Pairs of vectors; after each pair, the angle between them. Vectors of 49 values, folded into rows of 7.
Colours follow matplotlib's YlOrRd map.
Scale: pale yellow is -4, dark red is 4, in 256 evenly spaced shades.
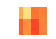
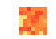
orthogonal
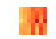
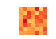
orthogonal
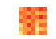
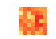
orthogonal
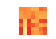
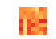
nearly parallel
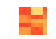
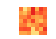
partly opposed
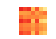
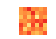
orthogonal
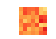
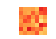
nearly opposite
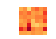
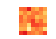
nearly opposite
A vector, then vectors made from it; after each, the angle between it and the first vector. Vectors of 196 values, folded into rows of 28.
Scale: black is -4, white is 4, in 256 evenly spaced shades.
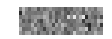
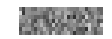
nearly opposite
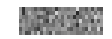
partly opposed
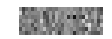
nearly opposite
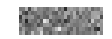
orthogonal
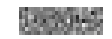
orthogonal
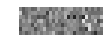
nearly opposite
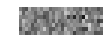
nearly opposite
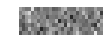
orthogonal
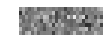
nearly parallel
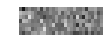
partly opposed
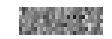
nearly opposite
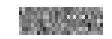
nearly parallel
